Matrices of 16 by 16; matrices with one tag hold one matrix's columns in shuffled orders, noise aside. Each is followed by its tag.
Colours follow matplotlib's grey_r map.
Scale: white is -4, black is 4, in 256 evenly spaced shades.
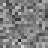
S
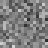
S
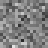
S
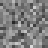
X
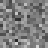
S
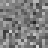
X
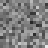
X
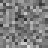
S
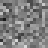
S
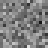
X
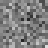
S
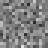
X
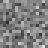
X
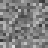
S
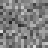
X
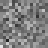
S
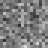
S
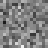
X
